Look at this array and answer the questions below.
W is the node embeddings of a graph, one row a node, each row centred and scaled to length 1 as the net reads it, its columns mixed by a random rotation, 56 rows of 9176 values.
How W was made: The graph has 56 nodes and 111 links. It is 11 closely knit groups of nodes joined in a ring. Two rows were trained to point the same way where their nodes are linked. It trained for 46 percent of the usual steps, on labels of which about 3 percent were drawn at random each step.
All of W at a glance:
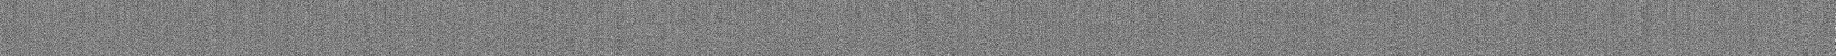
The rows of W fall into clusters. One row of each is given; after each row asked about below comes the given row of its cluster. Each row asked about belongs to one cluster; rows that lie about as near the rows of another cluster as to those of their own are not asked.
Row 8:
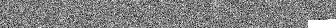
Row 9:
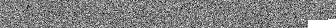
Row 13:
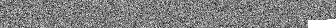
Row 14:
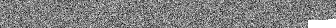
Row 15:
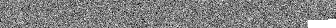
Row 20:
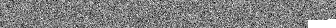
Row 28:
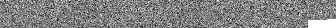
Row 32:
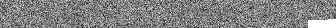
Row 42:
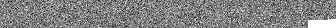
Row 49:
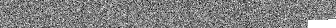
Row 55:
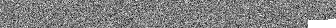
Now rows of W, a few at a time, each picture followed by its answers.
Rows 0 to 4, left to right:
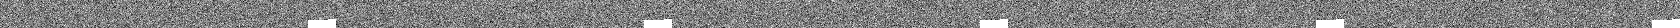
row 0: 32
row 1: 20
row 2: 8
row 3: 42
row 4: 42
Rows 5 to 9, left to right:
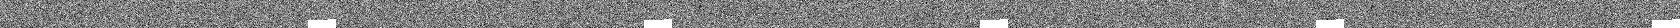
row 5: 20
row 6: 14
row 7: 9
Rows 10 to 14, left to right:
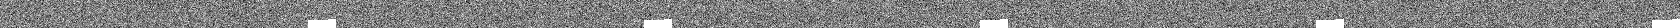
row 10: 49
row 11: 9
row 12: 8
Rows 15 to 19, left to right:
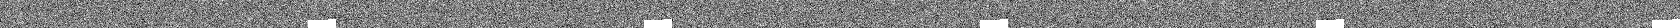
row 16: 13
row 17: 15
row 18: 8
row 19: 14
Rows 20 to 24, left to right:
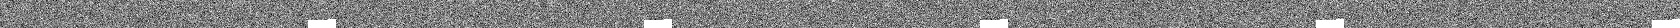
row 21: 8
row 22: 8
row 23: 15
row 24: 55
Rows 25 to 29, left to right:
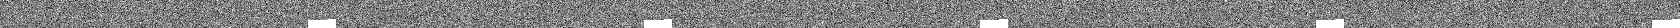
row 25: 28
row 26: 20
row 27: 13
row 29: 14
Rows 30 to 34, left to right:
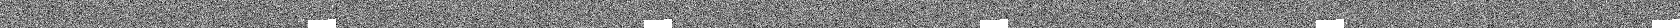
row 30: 9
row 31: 20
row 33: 8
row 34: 14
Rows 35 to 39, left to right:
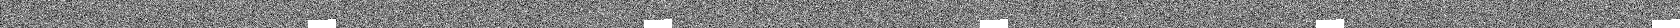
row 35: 20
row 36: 15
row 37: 49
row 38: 9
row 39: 28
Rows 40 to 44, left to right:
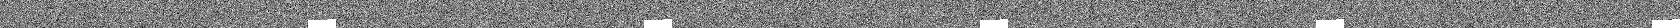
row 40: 28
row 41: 13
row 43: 49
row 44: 32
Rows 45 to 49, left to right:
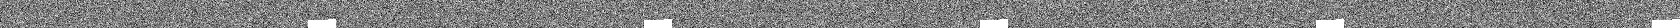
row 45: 15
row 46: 28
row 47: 13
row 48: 55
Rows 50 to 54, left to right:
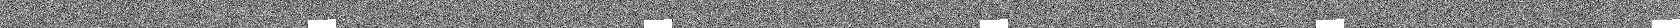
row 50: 42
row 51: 20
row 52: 15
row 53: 15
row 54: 49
